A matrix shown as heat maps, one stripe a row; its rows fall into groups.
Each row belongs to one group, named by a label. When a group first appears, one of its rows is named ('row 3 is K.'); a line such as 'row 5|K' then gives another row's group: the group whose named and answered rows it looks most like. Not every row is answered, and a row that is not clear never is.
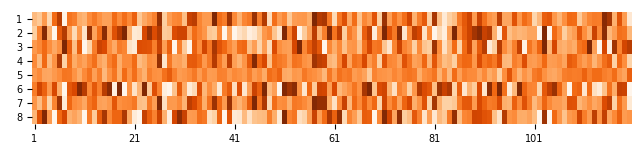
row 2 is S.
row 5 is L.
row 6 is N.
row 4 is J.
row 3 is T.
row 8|S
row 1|J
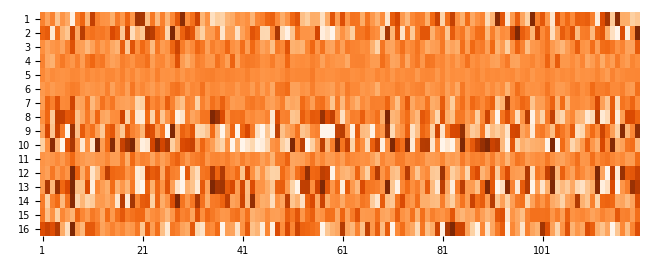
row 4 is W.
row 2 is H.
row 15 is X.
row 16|H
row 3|L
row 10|S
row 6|L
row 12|T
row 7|T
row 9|H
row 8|T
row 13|T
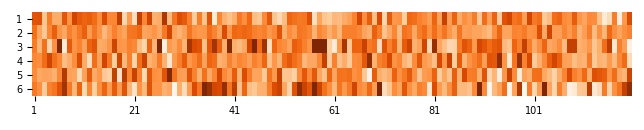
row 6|T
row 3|J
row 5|L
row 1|H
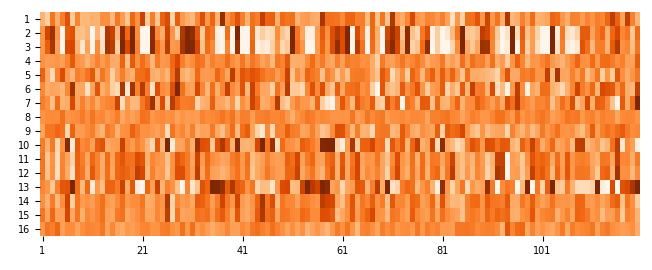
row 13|T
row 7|H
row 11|X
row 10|J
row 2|S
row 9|H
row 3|S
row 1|J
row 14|J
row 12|X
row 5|W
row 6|L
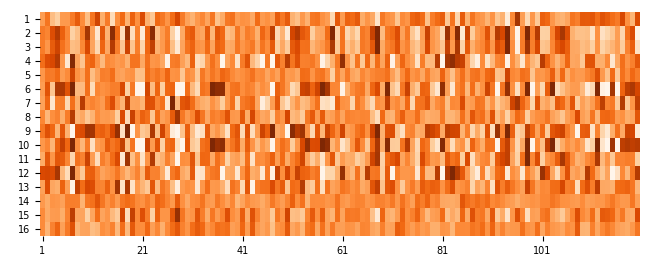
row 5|T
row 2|N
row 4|H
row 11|N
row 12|H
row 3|N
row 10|T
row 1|L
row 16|L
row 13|N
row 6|T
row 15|L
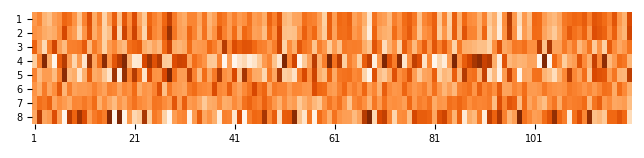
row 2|L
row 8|N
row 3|W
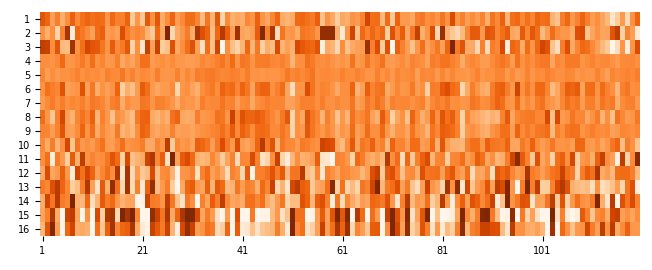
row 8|W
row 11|H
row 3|H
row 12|N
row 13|N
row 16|S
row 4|W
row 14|T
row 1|H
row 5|X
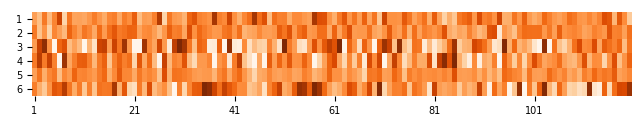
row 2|X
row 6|T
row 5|H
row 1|J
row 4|H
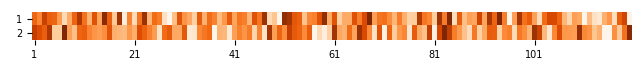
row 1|N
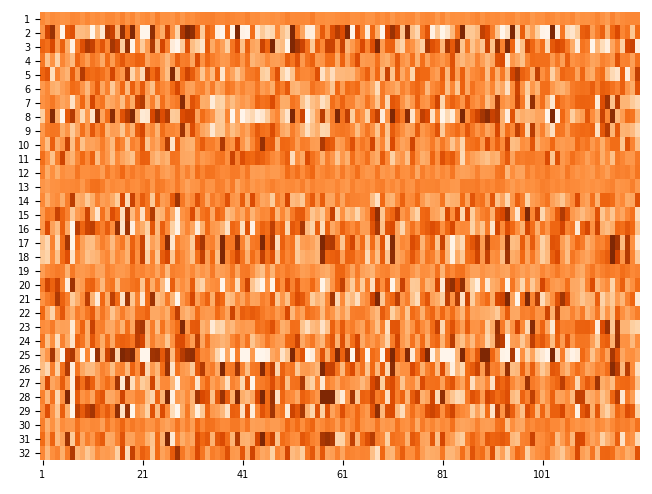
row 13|W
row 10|J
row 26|J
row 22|W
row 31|J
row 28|J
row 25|S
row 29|N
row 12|X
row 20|H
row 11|W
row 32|L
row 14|L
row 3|N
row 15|N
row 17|J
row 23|X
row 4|X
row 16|N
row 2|S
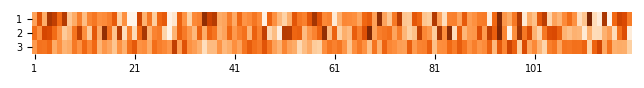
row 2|N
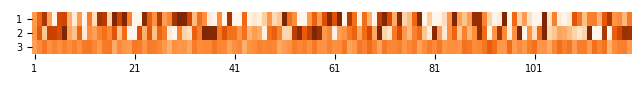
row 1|S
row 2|T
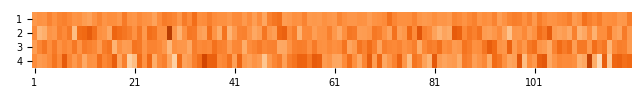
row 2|W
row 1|L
